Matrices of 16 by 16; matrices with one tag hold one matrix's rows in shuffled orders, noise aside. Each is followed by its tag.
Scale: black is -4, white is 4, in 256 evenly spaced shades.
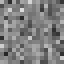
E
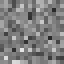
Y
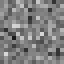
Y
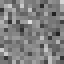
E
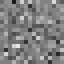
Y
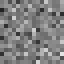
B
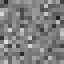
E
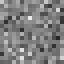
E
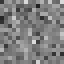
B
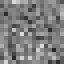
Y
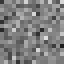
B
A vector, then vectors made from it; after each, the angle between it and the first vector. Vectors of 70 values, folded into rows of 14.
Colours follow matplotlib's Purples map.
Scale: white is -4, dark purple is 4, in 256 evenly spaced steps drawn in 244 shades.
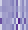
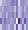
nearly parallel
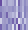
nearly opposite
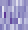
partly opposed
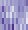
orthogonal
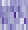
orthogonal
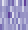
partly opposed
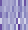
nearly opposite
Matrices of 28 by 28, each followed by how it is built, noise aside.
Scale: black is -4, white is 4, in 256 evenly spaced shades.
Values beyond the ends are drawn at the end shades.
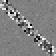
banded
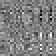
low rank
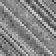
Toeplitz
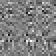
low rank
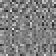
low rank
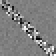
banded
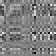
low rank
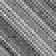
Toeplitz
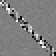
banded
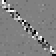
banded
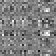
low rank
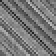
Toeplitz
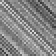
Toeplitz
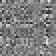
low rank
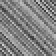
Toeplitz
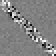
banded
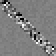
banded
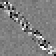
banded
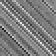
Toeplitz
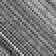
Toeplitz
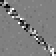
banded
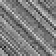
Toeplitz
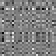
low rank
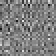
low rank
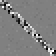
banded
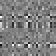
low rank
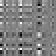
low rank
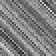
Toeplitz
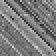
Toeplitz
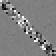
banded
